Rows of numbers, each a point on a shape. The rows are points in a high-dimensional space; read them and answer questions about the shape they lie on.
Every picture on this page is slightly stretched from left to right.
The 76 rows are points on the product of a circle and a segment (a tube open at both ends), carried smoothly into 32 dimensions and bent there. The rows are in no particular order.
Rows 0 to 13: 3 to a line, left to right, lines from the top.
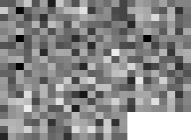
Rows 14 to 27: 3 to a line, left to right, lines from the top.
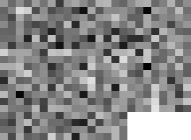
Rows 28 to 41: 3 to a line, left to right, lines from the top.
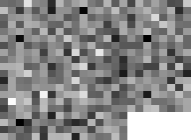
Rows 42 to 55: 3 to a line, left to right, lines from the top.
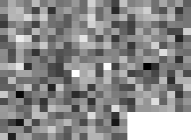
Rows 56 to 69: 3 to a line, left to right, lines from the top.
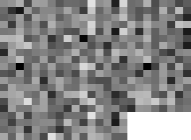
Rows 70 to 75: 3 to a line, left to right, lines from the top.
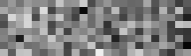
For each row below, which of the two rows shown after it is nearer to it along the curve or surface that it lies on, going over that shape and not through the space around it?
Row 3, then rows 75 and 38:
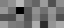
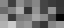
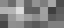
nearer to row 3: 75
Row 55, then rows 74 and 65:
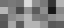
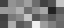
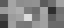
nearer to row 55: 74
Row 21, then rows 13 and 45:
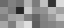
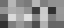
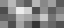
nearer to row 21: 13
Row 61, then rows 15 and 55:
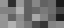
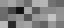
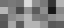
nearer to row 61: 15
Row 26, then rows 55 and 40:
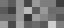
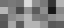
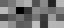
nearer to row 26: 40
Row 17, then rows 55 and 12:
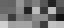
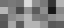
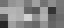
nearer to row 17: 12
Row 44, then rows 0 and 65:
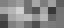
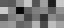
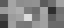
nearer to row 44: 65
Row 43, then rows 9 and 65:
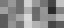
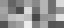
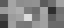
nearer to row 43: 9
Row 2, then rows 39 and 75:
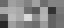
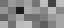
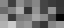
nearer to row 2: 75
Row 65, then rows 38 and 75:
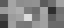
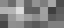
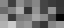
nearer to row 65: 38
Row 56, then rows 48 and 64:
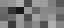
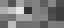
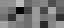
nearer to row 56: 64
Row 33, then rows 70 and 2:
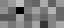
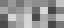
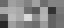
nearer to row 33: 70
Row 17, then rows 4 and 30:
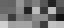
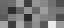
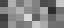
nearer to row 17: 4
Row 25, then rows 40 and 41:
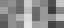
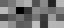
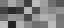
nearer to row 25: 40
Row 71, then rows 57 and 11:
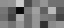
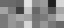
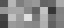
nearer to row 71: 57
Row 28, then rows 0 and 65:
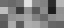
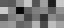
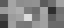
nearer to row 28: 0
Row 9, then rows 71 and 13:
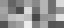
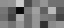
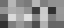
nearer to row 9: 13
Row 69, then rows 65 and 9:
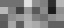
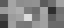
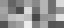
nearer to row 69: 9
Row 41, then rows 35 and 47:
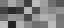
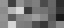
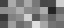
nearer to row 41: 35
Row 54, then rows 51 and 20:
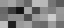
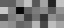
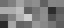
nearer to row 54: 51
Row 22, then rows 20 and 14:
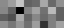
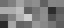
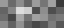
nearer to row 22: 14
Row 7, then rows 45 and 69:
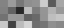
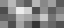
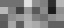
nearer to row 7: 69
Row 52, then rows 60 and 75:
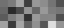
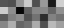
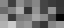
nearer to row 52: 75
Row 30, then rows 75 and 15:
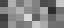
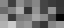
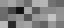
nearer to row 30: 75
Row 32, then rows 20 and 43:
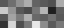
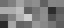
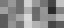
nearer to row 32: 43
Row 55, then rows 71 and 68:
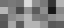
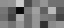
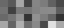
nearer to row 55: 71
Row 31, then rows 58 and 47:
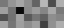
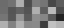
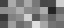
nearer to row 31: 58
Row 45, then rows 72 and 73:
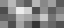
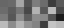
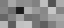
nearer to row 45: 72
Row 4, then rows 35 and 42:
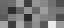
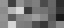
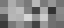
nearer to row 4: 35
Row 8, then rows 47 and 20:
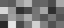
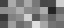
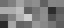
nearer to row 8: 47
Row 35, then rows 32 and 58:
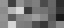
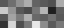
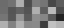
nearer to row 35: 58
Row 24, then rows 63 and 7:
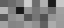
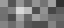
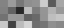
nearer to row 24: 7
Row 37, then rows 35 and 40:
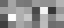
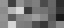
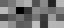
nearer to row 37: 35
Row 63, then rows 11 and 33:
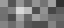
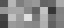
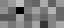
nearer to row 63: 11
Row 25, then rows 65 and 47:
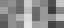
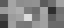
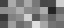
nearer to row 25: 47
